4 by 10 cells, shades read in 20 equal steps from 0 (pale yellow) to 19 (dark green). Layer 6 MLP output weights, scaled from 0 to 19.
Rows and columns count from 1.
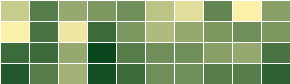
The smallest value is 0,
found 2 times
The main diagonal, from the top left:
4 14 8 18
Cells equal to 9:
2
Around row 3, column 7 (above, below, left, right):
8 11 11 9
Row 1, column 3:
8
